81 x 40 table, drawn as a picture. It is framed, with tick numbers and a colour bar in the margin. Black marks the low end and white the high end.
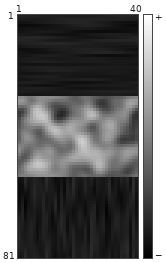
The table splits into 3 rows of 1 panel. Panel 1,1: very low, streaked across, faint in contrast. Panel 2,1: middling, blotchy, strong in contrast. Panel 3,1: very low, streaked downward, faint in contrast.
